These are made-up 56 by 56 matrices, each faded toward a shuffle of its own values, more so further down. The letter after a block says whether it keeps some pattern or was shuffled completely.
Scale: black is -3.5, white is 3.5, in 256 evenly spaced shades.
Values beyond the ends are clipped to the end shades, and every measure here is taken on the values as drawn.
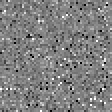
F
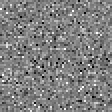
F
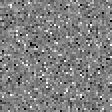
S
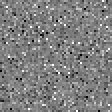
S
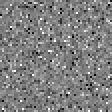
S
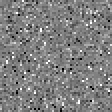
S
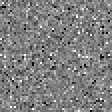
S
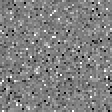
S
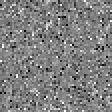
S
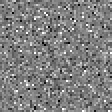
S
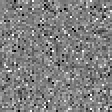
F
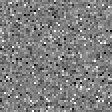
S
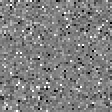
F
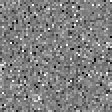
S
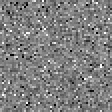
S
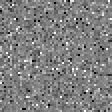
F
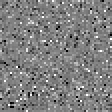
F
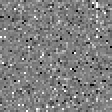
F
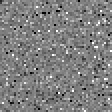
S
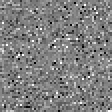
F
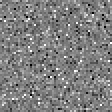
S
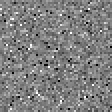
S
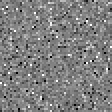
S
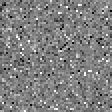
S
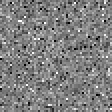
F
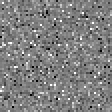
S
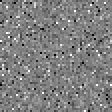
S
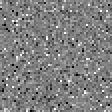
S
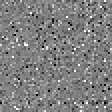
F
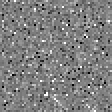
S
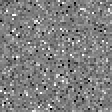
S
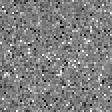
S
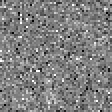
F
